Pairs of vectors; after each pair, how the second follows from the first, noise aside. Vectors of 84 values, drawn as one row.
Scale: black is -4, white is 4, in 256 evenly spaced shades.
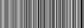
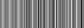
copied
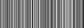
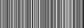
copied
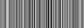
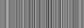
shrunk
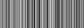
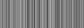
shrunk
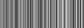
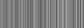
shrunk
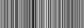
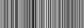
copied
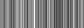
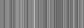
shrunk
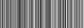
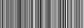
copied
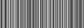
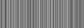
shrunk
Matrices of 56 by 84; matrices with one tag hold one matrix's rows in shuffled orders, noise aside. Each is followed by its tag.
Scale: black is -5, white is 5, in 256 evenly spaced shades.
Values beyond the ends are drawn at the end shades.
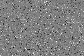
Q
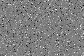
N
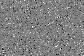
N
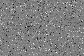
Q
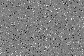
Q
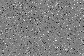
N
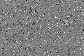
N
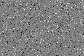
N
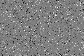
N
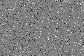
N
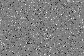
Q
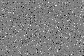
N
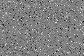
N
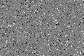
N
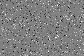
N
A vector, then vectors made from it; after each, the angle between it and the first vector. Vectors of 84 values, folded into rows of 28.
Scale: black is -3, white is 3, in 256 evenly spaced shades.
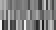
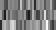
partly opposed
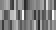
orthogonal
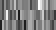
partly opposed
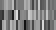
partly opposed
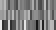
nearly parallel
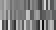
nearly parallel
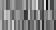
partly aligned
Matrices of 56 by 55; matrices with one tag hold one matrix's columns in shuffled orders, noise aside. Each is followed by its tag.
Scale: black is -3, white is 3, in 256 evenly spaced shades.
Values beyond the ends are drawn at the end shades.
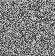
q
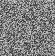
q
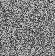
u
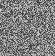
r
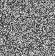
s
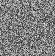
u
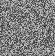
u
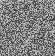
q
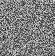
q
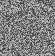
r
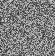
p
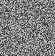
p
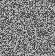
r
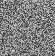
q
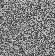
q
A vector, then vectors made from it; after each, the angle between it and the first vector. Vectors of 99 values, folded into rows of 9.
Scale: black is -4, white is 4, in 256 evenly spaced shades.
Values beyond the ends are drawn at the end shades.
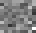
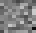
nearly opposite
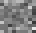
nearly parallel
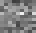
partly opposed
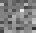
partly opposed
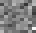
nearly parallel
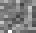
partly aligned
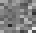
nearly parallel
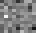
partly opposed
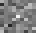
partly aligned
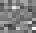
partly aligned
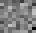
nearly opposite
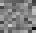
nearly opposite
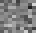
partly opposed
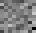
nearly opposite
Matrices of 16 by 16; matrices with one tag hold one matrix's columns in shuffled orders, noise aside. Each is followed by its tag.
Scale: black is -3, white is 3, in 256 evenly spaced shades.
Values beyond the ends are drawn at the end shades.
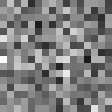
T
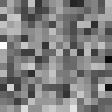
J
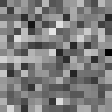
T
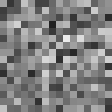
T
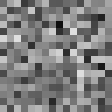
T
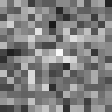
T
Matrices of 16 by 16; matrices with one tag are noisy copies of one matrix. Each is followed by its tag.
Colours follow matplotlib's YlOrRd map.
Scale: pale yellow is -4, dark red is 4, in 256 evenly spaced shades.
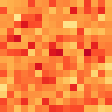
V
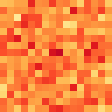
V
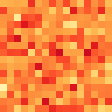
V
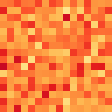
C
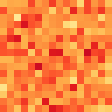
V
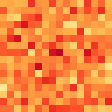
V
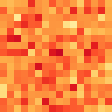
V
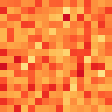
C
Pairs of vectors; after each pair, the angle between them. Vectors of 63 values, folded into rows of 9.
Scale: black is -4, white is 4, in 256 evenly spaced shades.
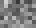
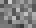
orthogonal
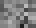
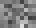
nearly opposite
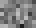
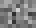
partly aligned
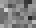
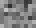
nearly parallel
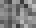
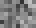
nearly parallel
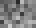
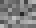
partly aligned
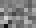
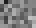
partly opposed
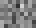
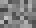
partly aligned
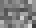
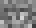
nearly parallel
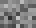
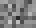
orthogonal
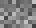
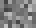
orthogonal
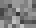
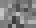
nearly opposite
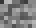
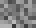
orthogonal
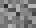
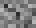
nearly parallel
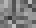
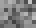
partly aligned
